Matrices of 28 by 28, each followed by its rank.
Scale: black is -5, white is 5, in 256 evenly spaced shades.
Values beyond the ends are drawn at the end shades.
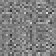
five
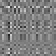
two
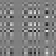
one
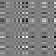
one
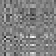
three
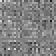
five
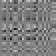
two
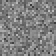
full rank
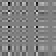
one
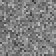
full rank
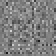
five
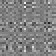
three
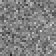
full rank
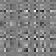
two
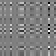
one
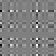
one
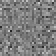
five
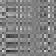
two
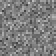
full rank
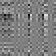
two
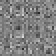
five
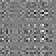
three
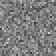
full rank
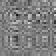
three
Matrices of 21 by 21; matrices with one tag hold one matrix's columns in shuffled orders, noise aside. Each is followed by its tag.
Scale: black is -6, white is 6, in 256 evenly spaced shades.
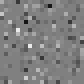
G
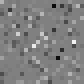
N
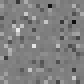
G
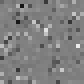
G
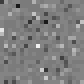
G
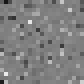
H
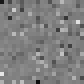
H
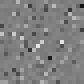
N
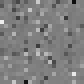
H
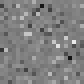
N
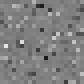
N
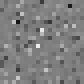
G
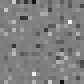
H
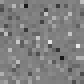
N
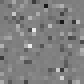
G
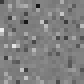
G
